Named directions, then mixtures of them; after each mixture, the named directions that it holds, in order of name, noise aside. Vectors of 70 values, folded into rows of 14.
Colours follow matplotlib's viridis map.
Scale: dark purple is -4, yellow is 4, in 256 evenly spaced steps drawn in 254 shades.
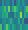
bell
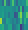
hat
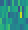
bell, hat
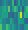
bell, hat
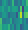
bell, hat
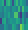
hat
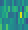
bell, hat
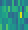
bell, hat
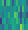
hat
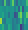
hat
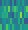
bell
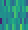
bell, hat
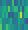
bell, hat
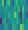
hat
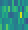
bell, hat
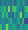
bell
